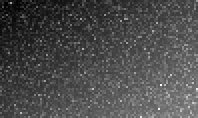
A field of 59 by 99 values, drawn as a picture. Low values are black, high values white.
Mirror symmetry: none. Ninth with the lowest average: top left. Average level on the scale: 30%. Stripes: none. Odd rows or columns: none. Slope: up to the bottom right. Ninth with the highest average: bottom right.
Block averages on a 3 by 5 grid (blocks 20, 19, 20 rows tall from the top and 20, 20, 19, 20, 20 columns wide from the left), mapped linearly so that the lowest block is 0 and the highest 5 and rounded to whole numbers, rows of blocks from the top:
01123
12234
23345
